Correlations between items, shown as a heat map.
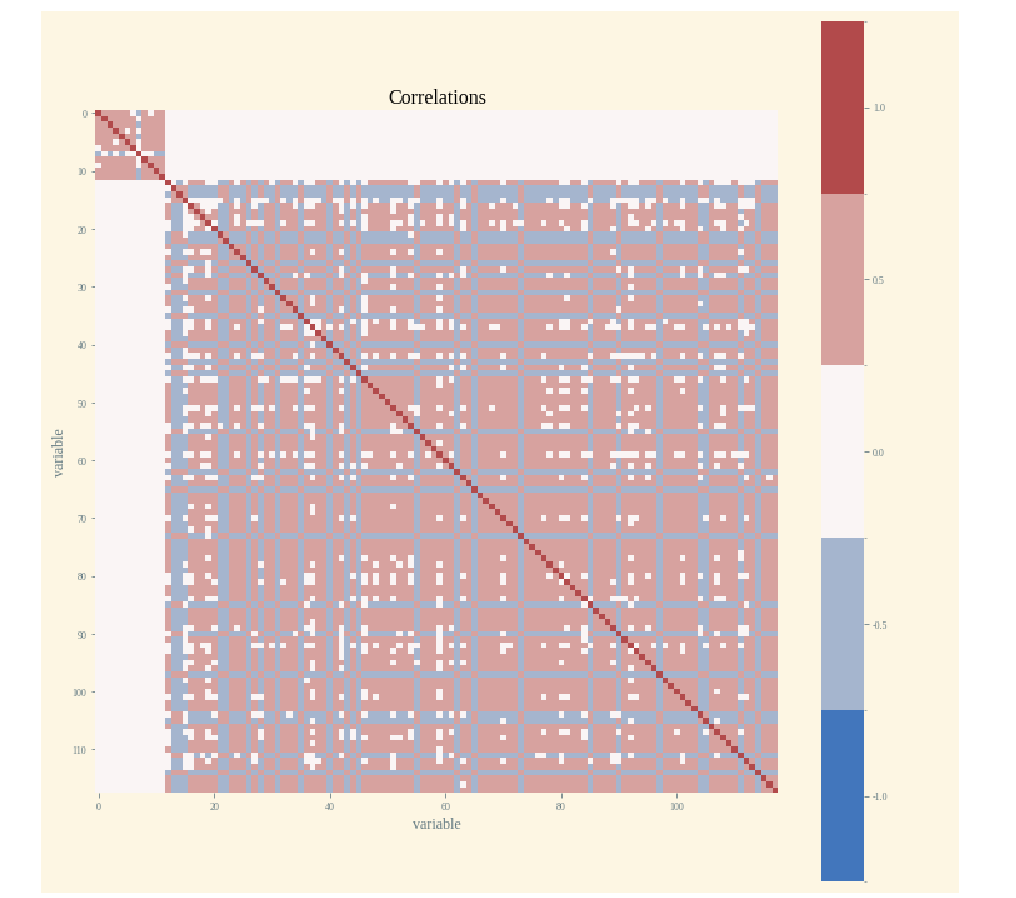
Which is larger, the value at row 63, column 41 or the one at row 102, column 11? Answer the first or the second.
the first
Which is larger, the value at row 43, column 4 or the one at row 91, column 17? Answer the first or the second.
the second
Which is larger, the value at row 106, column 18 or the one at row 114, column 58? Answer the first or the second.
the first
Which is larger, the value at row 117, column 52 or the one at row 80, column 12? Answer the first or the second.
the first
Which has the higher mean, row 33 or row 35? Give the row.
33
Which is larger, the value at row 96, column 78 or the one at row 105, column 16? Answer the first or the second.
the first
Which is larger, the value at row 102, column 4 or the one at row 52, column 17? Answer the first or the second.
the second
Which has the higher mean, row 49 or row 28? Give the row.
49
